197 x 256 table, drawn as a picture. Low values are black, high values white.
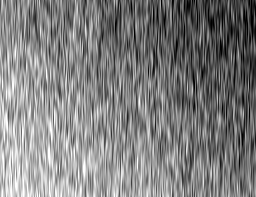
Neither half mirrors the other. The bottom left is the ninth with the highest average. The top right is the ninth with the lowest average. There is an overall slope up to the bottom left. Overall the values sit about 50% of the way up the scale. The grain runs up and down.
